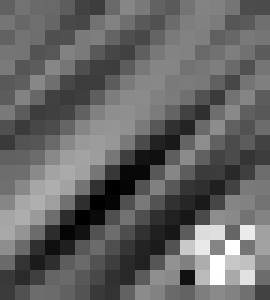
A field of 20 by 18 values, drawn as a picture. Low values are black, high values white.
Grain: diagonal, up to the right. Ninth with the lowest average: bottom middle. Roughest part: bottom right. Odd patch: rougher, in the bottom right. Slope: none.
